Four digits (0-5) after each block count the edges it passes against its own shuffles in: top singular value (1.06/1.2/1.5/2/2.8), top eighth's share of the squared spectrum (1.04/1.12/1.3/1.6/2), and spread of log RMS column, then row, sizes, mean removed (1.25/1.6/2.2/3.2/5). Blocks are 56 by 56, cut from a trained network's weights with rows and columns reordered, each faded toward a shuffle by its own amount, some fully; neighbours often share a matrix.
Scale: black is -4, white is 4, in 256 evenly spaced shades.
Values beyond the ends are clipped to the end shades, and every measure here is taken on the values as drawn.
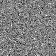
0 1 0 0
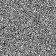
0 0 0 0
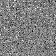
1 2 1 0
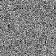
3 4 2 1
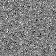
0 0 0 0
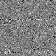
2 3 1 1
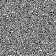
1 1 0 1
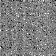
2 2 0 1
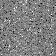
0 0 0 0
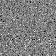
1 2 0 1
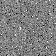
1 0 0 0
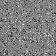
1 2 0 1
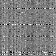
3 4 0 3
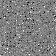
0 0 0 0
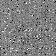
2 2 0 1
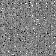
2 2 0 1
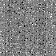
2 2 0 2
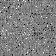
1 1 0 0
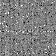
2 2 0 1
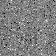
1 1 0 0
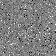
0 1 0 0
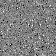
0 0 0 0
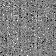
2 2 0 1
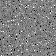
0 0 0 0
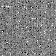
2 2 0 1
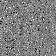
0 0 0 0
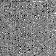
2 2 0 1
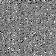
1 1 0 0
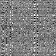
3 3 3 0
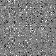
2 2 2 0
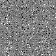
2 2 2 0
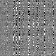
3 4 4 0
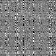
3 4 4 0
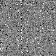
2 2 1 0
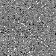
1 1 1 0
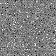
1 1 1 0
